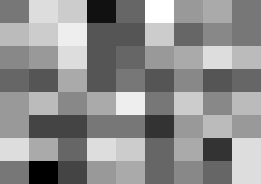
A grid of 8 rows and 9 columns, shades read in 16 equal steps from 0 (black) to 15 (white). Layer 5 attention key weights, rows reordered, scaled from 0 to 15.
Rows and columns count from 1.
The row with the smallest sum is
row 4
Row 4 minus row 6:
-3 1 6 -2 0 2 -1 -6 -3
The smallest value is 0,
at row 8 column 2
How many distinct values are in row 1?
8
